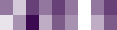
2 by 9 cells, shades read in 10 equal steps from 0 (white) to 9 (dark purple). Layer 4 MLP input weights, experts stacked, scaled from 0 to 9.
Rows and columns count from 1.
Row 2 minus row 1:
-4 2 2 -2 -1 -1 0 -2 -1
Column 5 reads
7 6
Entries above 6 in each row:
3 1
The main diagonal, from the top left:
5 4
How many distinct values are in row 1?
4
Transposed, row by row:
5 1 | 2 4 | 7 9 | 5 3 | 7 6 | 5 4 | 0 0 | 5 3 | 7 6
